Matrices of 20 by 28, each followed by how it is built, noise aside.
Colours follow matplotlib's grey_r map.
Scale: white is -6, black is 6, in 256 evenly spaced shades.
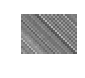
Toeplitz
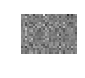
low rank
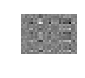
low rank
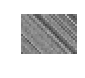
Toeplitz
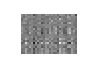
low rank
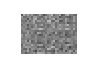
low rank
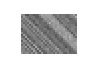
Toeplitz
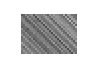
Toeplitz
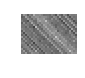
Toeplitz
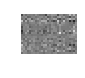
low rank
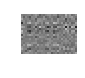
low rank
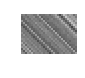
Toeplitz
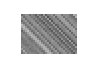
Toeplitz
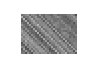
Toeplitz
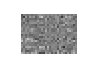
low rank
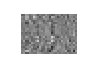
low rank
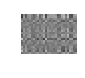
low rank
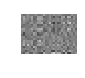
low rank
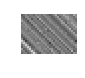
Toeplitz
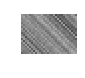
Toeplitz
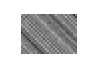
Toeplitz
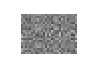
low rank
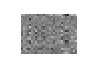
low rank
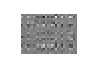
low rank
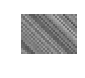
Toeplitz
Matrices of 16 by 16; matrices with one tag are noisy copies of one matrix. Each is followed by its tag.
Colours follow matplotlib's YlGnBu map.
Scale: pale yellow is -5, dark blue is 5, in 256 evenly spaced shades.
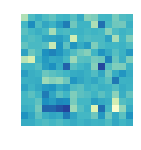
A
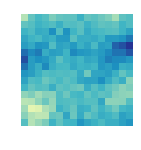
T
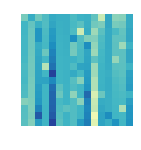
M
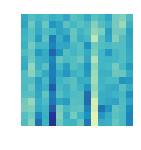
M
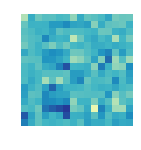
A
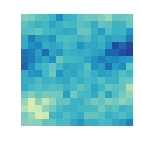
T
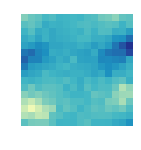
T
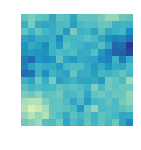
T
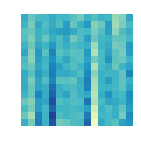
M
